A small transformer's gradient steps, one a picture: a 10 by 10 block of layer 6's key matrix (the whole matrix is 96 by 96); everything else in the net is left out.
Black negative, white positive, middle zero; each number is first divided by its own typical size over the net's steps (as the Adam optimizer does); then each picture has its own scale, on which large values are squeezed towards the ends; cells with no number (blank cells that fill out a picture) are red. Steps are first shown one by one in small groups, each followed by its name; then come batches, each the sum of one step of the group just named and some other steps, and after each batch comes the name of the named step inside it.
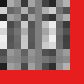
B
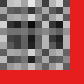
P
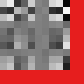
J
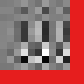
P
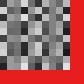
J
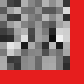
J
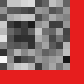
P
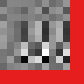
B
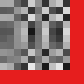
J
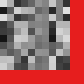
J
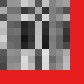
P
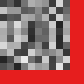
B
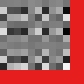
P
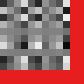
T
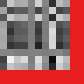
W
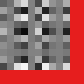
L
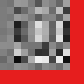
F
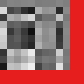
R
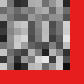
F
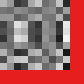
W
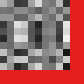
W
